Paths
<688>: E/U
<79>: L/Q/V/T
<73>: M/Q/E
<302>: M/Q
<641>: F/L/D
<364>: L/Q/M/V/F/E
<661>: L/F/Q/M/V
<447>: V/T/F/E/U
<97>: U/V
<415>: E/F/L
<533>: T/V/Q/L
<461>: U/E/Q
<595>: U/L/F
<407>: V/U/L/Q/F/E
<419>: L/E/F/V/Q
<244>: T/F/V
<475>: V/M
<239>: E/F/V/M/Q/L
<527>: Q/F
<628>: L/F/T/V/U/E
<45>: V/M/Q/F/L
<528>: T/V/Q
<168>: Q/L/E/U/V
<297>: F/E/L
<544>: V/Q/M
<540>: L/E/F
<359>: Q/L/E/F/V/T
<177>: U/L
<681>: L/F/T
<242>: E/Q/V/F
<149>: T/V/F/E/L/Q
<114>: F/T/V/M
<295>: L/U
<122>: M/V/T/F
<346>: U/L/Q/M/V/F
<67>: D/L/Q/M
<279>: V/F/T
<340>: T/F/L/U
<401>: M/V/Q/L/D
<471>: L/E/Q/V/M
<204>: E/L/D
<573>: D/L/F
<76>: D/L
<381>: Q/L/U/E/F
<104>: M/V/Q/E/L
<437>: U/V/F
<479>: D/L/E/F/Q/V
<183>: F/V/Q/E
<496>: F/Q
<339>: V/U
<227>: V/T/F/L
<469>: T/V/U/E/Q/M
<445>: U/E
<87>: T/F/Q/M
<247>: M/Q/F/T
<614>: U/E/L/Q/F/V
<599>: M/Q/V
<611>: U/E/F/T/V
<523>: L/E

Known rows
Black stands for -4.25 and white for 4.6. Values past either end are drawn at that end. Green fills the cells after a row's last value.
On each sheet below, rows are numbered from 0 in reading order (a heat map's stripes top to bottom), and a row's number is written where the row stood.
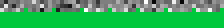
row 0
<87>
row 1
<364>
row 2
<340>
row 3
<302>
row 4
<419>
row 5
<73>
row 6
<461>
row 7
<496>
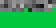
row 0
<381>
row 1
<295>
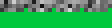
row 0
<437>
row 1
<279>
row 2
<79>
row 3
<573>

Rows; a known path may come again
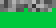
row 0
<242>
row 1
<415>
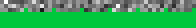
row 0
<104>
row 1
<364>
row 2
<540>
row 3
<244>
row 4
<469>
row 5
<533>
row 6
<573>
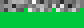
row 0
<359>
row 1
<149>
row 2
<87>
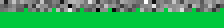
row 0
<346>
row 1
<227>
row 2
<247>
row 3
<628>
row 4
<97>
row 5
<183>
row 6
<419>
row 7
<614>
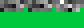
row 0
<295>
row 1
<340>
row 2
<523>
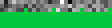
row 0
<437>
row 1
<177>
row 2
<73>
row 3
<45>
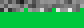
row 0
<76>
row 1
<527>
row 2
<496>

